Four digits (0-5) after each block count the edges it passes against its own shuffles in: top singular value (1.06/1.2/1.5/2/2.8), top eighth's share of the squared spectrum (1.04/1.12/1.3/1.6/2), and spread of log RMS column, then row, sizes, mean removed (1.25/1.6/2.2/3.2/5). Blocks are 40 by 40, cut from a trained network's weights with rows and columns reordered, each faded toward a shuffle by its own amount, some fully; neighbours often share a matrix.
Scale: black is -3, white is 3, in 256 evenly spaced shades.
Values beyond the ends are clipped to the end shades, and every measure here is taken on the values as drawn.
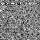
2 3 0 2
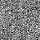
1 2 0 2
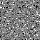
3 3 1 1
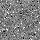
0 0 0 0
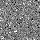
0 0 0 0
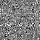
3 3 1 1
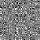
3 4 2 2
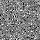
2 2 0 1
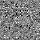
2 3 1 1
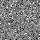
0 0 0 0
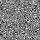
2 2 0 0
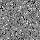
1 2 0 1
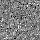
0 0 0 0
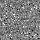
1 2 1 0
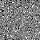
2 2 0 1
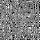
3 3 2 2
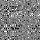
3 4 2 2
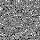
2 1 0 0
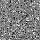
2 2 0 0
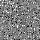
0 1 0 0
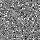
2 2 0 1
